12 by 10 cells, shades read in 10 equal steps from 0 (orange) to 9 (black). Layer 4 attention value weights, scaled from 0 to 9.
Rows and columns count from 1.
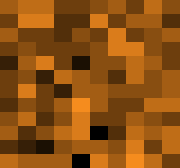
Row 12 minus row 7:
-3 2 -2 -4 6 -2 -1 -4 -2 2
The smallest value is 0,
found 2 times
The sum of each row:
35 37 41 39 42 40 39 35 39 38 43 31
